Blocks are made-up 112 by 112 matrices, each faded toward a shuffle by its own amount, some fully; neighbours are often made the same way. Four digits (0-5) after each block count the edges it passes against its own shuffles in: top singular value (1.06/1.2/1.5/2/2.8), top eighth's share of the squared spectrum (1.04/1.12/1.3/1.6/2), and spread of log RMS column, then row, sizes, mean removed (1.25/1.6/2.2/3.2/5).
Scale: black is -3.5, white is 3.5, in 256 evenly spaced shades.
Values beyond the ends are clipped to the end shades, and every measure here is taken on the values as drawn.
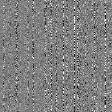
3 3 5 0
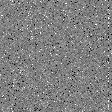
2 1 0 0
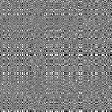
5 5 4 4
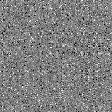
4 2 1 1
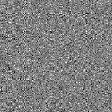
5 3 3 2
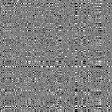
5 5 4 4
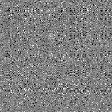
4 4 2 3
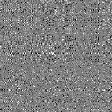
4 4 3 3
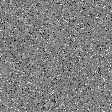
0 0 0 0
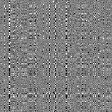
5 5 4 3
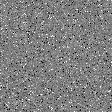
2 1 0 0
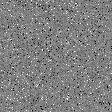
0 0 0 0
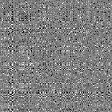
5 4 3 3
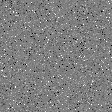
0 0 0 0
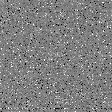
3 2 0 1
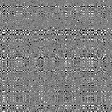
5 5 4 4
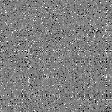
4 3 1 2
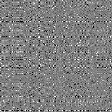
5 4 3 3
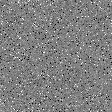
0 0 0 0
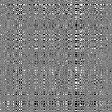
5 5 4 4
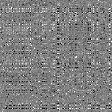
5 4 3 3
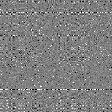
5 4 2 3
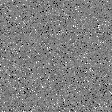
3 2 0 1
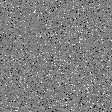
2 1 0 0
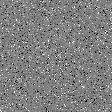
0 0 0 0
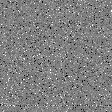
2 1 0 0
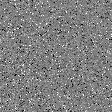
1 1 0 0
